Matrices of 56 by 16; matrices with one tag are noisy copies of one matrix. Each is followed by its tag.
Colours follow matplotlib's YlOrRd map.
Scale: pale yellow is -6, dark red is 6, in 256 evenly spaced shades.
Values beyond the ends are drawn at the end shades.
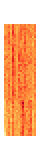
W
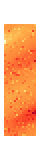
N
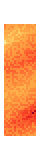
N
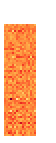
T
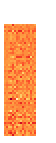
T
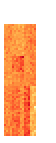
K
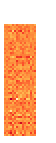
T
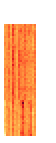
W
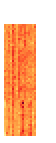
W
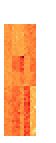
K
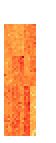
K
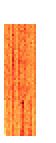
W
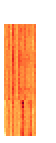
W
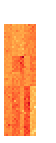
K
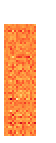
T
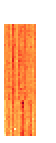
W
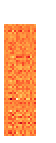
T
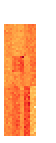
K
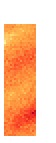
N
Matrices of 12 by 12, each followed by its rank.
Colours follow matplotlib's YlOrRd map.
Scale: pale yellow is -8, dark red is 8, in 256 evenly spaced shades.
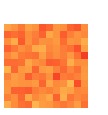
full rank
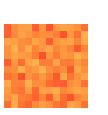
full rank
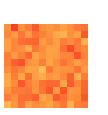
full rank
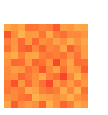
full rank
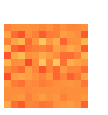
two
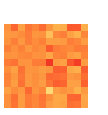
two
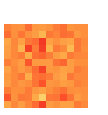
two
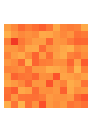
full rank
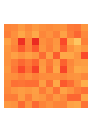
two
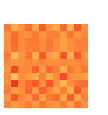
two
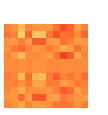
two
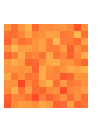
full rank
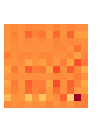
two
